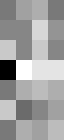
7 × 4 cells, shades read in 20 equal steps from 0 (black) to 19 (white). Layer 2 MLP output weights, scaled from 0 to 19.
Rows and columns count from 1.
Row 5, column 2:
13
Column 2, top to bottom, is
12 10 10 19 13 8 13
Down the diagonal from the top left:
9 10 15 17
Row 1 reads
9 12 13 9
